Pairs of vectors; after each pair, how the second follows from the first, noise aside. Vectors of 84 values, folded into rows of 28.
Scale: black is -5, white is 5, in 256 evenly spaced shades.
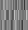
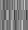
negated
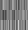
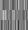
negated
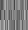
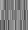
negated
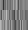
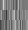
negated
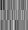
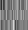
copied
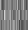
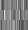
copied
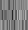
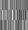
negated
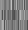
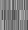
copied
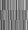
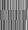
copied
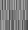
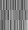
negated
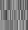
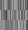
copied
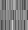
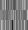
negated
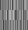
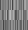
copied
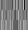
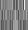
negated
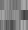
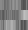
negated
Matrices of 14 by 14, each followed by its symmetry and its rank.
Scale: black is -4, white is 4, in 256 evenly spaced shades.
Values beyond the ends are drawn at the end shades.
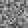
antisymmetric, full rank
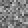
neither, full rank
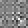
symmetric, rank two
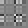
symmetric, rank one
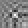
symmetric, rank two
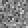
neither, full rank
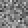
antisymmetric, full rank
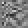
neither, rank three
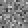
antisymmetric, full rank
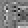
neither, rank three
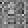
neither, rank three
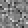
antisymmetric, full rank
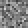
antisymmetric, full rank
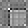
symmetric, rank two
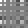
symmetric, rank one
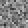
neither, full rank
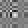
symmetric, rank one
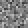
antisymmetric, full rank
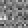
neither, rank three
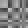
symmetric, rank one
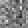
neither, rank three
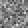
neither, full rank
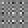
symmetric, rank one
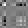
symmetric, rank one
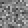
neither, full rank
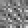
symmetric, rank two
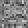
neither, rank three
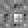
symmetric, rank two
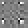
symmetric, rank two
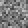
neither, full rank
